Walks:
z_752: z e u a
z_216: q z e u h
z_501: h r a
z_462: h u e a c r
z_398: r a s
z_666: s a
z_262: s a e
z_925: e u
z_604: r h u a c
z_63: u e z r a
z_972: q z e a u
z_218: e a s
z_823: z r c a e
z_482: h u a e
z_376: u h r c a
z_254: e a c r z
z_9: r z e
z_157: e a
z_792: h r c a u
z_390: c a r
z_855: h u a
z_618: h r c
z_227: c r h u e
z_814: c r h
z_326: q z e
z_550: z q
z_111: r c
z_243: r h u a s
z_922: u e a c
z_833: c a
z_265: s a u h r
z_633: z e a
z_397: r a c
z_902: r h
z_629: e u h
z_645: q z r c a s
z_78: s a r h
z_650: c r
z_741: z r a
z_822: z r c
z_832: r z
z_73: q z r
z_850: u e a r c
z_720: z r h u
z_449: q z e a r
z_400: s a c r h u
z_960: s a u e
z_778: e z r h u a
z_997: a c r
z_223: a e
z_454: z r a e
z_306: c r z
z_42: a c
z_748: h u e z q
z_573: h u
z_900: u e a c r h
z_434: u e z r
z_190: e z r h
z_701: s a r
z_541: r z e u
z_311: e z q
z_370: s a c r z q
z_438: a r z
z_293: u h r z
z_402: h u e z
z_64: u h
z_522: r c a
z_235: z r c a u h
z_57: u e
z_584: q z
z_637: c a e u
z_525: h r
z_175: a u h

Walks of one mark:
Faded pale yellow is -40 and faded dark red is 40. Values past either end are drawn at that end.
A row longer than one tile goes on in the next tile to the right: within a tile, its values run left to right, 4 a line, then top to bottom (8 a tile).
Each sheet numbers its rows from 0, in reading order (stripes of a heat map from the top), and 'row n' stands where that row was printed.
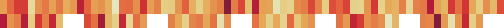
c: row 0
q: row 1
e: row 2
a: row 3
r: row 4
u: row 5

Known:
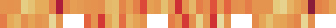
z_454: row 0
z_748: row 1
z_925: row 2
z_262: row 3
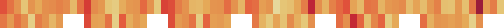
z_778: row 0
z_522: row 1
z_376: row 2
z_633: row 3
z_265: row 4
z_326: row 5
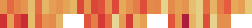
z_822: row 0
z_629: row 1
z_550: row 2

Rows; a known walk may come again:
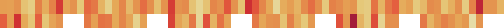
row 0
z_311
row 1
z_449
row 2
z_833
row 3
z_63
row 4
z_550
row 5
z_9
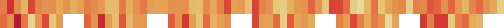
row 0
z_720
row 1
z_370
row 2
z_748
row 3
z_522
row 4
z_701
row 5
z_814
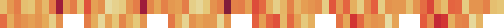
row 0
z_326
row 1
z_157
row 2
z_223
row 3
z_390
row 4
z_434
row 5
z_525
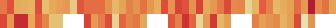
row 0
z_650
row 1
z_604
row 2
z_629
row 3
z_57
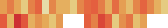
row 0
z_306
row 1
z_78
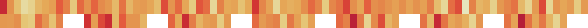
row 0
z_666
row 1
z_822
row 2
z_293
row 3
z_501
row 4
z_400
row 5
z_832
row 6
z_73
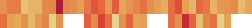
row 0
z_482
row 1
z_235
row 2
z_265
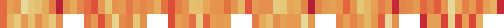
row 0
z_633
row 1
z_972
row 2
z_376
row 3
z_454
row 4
z_960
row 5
z_42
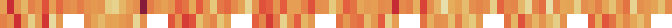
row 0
z_925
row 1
z_262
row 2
z_190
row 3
z_216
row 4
z_227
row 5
z_741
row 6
z_438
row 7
z_254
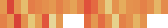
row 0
z_541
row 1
z_778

